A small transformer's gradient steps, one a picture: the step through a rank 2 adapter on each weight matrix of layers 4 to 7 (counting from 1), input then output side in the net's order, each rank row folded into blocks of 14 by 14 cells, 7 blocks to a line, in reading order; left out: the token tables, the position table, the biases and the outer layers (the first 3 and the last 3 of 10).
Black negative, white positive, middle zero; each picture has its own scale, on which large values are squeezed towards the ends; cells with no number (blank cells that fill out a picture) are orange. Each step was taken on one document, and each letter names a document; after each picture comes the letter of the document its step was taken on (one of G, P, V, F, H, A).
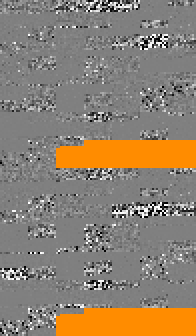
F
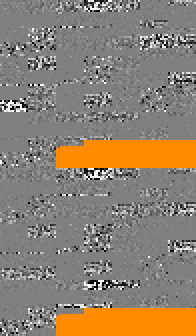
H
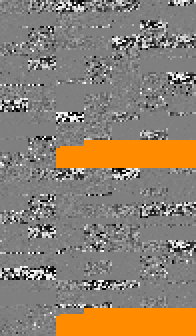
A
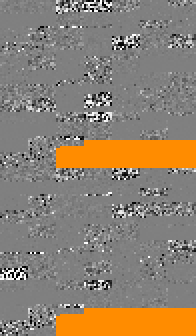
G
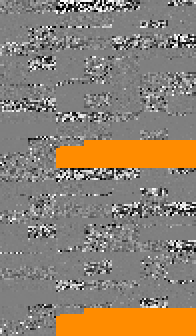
A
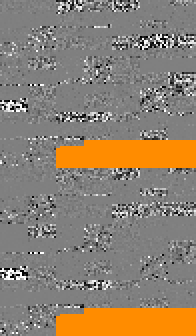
H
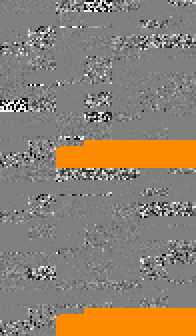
G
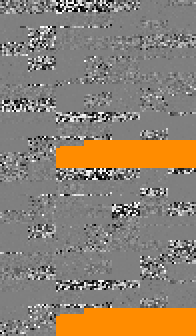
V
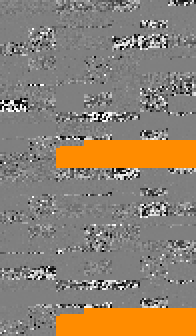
A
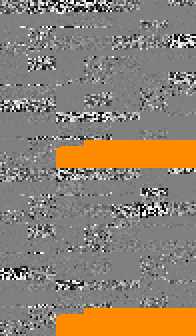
V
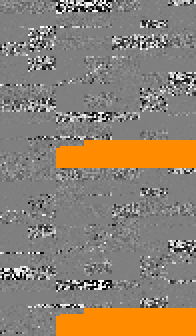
V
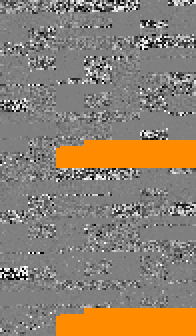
A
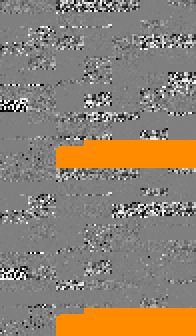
G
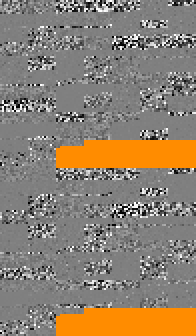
V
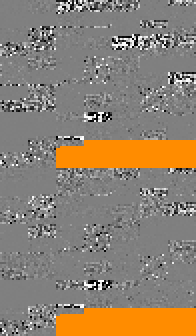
H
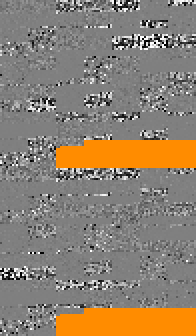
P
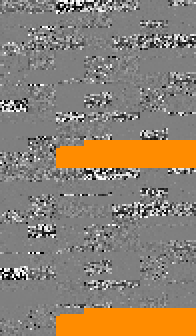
P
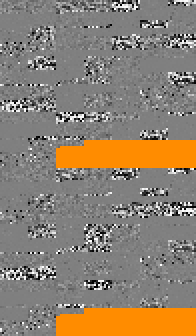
F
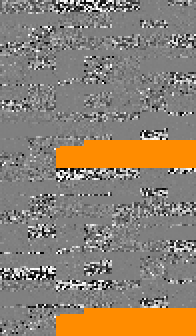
P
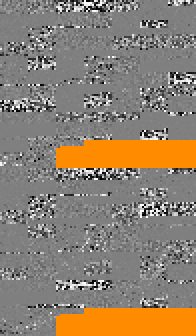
P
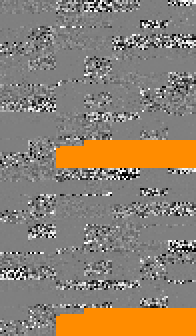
G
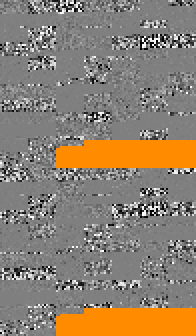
V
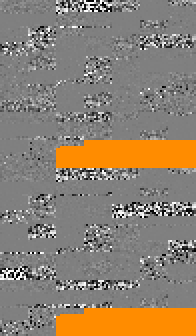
G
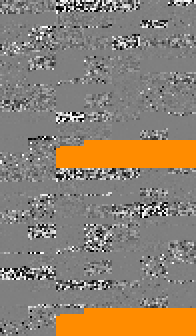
F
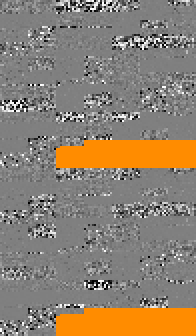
F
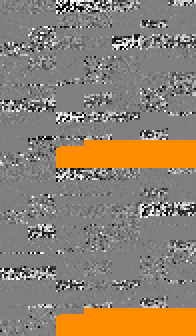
A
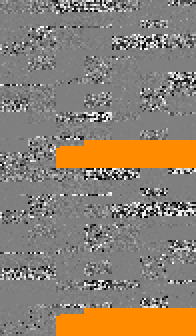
V
